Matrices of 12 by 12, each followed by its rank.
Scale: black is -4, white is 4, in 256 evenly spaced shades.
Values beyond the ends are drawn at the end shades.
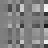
one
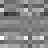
two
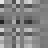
one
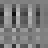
one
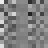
two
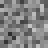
full rank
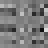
two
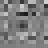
two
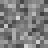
full rank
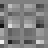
one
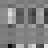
one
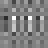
one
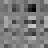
two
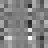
two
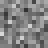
full rank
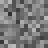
full rank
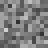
full rank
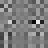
two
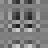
one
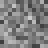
full rank
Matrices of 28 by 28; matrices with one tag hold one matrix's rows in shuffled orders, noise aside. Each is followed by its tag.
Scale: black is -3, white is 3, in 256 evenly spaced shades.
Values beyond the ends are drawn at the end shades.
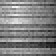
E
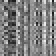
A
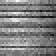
E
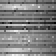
E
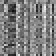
A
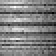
E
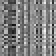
A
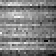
E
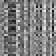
A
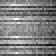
E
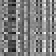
A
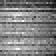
E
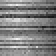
E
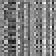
A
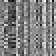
A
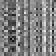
A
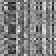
A
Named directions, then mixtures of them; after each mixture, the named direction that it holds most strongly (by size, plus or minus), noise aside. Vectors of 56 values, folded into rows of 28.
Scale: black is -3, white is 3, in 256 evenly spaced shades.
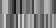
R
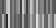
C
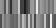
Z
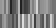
Z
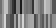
R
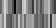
R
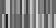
C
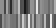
Z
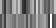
Z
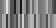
R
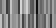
Z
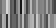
C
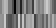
R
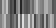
R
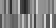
Z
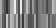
R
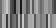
R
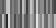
C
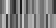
R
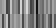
C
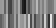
Z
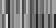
C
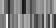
C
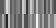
C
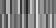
C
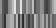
R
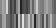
R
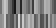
R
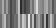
Z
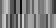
R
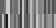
C
